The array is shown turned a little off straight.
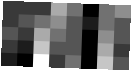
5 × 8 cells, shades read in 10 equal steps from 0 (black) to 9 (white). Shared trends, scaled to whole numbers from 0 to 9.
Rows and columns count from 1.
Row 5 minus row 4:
-1 -1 2 -1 1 0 1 1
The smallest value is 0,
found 5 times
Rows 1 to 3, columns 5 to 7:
4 0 4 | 3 1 4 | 3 0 5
